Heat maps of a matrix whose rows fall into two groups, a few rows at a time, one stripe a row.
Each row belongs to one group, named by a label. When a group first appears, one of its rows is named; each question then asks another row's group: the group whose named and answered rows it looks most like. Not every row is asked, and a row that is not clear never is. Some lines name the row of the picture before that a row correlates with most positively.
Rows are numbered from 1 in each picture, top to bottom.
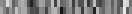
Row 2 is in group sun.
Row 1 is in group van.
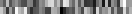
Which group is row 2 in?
sun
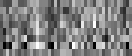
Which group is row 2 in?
sun
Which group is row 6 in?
van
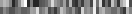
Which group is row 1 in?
van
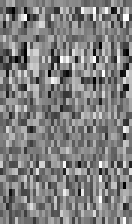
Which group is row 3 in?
van
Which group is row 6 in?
van
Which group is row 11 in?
sun
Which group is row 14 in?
sun
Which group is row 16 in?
sun
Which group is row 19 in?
van
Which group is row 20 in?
sun
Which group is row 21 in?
van
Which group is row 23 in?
sun
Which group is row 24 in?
van
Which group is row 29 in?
van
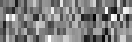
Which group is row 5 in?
van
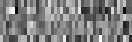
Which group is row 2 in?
sun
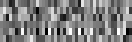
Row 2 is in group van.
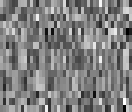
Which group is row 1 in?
van
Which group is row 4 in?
van
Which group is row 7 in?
sun
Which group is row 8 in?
van
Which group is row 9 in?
van
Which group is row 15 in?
van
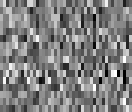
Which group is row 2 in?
van
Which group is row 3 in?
sun
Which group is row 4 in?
sun
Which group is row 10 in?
sun
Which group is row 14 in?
van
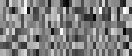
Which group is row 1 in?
sun
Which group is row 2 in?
van
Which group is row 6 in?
van
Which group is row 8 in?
van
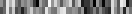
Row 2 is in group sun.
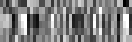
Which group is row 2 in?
van
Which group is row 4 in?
van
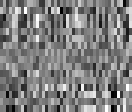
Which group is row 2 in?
sun
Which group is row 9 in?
van
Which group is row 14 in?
sun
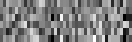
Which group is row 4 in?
van
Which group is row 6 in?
sun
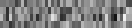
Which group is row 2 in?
sun
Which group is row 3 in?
sun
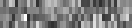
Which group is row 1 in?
sun
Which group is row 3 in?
van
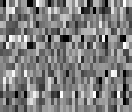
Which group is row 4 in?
van
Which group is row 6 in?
sun
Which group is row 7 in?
van
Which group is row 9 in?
sun
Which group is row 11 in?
sun
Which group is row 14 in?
sun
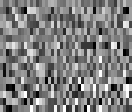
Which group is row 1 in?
sun
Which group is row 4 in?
van
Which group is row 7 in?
sun
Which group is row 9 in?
van
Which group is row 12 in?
sun
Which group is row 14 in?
van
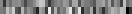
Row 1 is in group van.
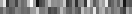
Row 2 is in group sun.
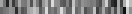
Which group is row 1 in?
sun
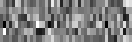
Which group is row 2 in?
sun
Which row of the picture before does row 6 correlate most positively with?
1
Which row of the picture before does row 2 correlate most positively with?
2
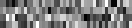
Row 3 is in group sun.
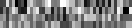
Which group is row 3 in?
sun
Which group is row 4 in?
sun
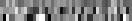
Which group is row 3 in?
van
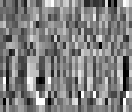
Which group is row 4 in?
van
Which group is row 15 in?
van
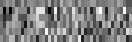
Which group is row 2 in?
van
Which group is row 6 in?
sun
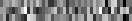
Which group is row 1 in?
sun
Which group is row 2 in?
van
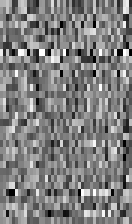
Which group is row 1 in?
van
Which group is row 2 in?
van
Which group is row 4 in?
sun
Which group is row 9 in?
sun
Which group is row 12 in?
van
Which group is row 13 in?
van
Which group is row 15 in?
van
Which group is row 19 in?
sun
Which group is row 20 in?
van
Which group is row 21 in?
sun
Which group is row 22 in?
sun
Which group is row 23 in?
sun
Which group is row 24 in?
van
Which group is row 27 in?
sun
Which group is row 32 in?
van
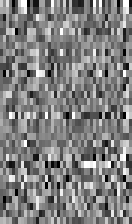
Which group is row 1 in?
van
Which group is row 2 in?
van
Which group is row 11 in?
van
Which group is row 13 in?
sun
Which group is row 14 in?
van
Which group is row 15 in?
van
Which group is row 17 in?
sun
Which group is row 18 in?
van
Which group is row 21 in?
van
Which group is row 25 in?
van
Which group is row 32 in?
van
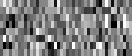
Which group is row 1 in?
van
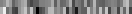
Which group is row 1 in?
van
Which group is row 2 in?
van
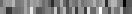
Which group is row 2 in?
van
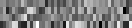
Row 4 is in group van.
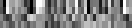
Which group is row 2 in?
van
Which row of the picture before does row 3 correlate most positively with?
2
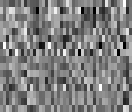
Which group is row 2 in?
sun
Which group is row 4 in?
sun
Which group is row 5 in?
van
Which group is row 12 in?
sun
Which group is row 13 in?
van
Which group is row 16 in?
van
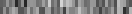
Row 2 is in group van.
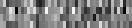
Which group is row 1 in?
van
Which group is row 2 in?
sun
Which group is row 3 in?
sun
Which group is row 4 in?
van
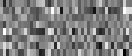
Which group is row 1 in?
van
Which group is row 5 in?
van
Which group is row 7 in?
van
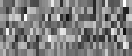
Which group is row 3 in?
sun
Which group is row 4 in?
sun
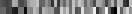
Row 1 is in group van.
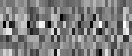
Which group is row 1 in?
sun
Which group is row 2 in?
van
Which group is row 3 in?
sun
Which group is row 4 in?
van
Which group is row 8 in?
van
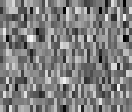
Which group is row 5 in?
van
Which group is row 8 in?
van
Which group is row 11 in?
sun
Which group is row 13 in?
sun
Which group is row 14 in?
van
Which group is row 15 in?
van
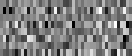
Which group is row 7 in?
sun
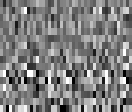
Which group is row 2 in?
van
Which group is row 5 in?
sun
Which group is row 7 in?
van
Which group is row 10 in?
van
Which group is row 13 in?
van
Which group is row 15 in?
sun
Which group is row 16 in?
sun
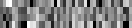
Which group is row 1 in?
van
